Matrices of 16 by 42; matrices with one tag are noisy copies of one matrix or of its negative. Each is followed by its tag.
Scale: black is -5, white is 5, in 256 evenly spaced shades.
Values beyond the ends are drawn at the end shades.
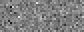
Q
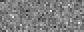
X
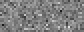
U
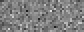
X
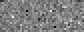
X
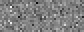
Q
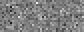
Q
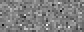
U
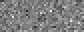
X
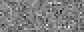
U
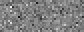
Q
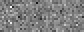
Q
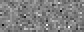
U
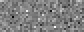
X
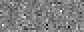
U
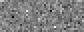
X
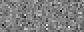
U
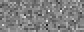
U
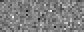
X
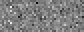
Q
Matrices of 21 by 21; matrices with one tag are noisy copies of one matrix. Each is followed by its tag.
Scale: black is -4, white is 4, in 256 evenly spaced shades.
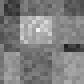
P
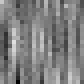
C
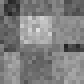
P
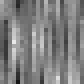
C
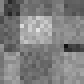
P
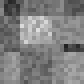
P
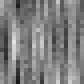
C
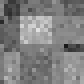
P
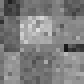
P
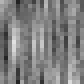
C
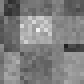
P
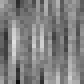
C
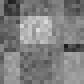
P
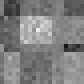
P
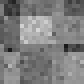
P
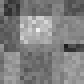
P
